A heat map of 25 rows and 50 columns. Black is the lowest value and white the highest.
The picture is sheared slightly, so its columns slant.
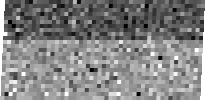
Seam: horizontal, 40% of the way down, the bottom part higher. Stripes: none. Histogram: bell-shaped. Average level on the scale: 50%.
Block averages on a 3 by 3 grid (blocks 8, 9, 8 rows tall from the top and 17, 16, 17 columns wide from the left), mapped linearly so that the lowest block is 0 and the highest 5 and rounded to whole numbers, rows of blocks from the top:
000 / 444 / 555
